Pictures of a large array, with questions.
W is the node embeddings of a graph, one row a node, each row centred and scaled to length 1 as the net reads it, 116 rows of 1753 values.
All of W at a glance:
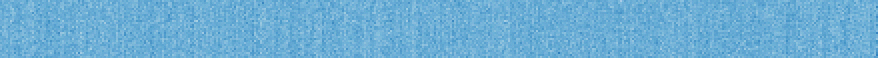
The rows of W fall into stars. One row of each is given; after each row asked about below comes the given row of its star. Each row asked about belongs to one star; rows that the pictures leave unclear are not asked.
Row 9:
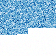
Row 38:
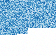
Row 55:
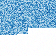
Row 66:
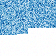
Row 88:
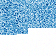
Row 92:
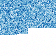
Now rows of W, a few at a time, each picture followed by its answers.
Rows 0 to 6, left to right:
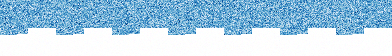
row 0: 92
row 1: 9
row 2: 88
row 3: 66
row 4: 92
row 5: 92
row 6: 9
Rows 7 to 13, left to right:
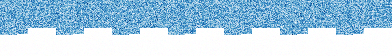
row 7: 9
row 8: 55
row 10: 88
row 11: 9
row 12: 55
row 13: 88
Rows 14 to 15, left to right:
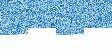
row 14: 92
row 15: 9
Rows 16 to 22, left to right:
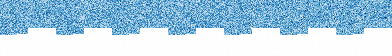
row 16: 88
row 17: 88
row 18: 38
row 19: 55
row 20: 9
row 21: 38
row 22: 88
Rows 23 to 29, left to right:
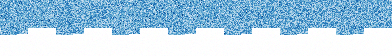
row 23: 92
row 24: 88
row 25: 66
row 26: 88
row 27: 38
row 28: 92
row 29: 92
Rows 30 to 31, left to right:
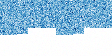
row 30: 66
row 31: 38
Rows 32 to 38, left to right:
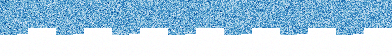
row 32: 38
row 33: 66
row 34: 88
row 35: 92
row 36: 9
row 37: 88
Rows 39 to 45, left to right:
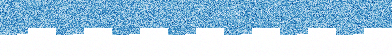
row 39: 88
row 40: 55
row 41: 92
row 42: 55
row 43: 55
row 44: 38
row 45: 9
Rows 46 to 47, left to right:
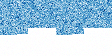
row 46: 66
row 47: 9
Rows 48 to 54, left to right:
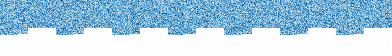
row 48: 55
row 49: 92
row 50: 9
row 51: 88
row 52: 92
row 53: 92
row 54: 66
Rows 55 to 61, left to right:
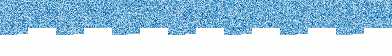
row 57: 9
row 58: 38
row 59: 92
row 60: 55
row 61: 88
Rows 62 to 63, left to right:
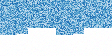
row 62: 9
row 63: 38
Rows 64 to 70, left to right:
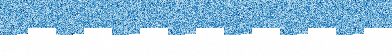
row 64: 66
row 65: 55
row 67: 55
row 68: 88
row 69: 55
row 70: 38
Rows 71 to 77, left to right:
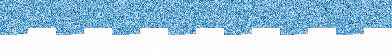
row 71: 66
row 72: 9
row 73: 92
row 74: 92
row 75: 38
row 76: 55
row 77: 88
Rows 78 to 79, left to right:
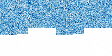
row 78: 55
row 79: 88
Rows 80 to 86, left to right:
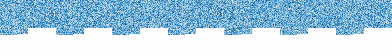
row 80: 66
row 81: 66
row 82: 38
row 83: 66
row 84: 92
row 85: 66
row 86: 55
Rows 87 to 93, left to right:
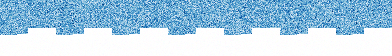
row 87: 66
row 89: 66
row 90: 92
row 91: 66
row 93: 9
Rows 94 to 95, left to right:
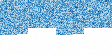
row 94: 38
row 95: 92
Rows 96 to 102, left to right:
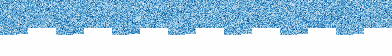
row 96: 38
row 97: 38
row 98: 9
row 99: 9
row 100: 55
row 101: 66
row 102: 38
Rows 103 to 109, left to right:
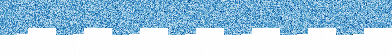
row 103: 88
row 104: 92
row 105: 92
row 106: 92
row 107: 55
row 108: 66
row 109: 55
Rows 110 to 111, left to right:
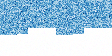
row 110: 55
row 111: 88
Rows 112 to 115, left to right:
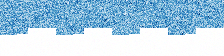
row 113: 92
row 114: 66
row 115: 38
